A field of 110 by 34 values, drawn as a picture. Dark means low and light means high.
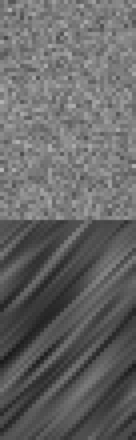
The table splits into 2 rows of 1 panel. Panel 1,1: middling, fine-grained. Panel 2,1: low, slanting up to the right.
